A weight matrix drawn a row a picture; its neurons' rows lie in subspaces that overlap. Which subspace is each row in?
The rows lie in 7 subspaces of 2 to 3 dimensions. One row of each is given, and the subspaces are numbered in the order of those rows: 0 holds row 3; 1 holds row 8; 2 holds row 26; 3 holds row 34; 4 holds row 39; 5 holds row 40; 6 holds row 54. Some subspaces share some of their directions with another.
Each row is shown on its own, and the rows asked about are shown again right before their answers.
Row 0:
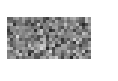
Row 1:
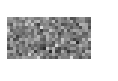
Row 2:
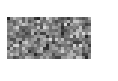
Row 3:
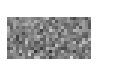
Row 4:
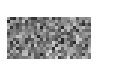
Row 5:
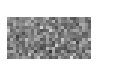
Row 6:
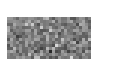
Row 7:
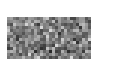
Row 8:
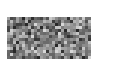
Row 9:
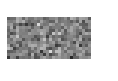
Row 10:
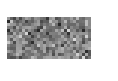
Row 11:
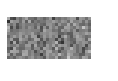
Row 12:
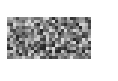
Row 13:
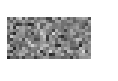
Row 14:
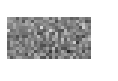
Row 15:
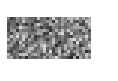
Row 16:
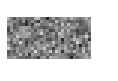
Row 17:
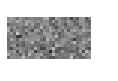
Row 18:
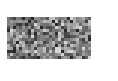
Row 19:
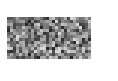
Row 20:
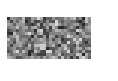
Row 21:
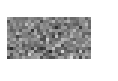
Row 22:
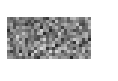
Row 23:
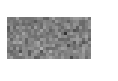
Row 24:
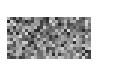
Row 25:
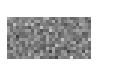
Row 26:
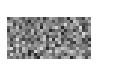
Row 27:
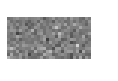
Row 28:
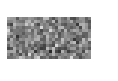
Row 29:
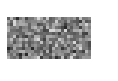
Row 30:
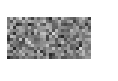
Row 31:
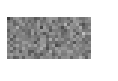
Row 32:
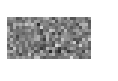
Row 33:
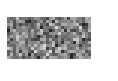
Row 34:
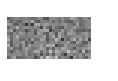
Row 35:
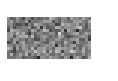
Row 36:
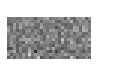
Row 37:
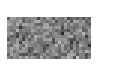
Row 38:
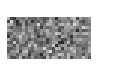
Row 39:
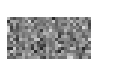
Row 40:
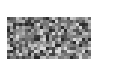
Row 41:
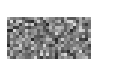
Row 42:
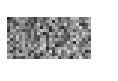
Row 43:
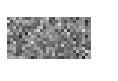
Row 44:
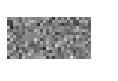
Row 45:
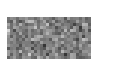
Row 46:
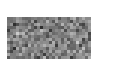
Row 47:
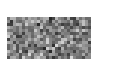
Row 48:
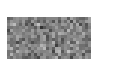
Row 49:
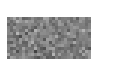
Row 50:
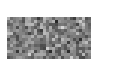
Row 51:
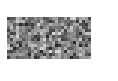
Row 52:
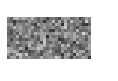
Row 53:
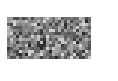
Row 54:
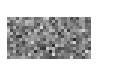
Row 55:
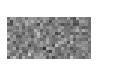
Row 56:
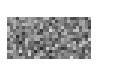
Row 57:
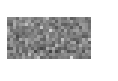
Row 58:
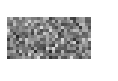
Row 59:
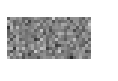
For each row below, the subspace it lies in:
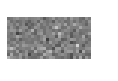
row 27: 6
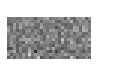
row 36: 2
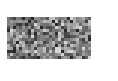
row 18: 1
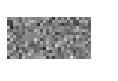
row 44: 4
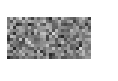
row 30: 5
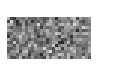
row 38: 4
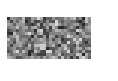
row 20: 1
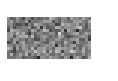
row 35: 1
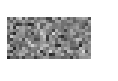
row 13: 5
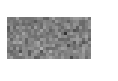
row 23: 0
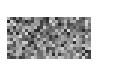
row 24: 6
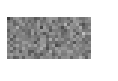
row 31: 2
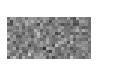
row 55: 4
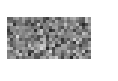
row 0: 1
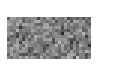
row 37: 2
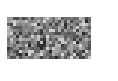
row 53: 1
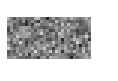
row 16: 2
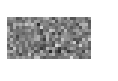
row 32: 5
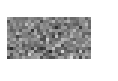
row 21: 6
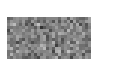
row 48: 0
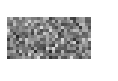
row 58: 5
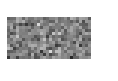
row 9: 5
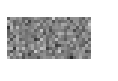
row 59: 4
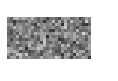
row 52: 1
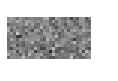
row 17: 6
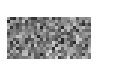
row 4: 4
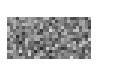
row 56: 0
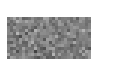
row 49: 6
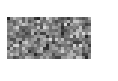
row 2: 2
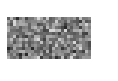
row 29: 1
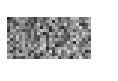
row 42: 2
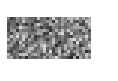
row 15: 2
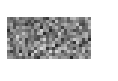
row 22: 0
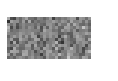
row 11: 4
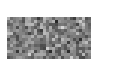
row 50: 1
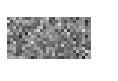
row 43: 6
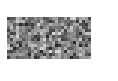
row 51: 5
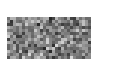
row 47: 4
